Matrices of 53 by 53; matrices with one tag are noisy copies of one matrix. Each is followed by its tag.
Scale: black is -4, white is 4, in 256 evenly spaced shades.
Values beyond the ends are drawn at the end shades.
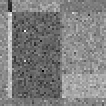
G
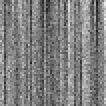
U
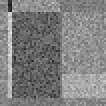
G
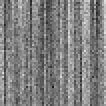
U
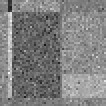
G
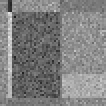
G
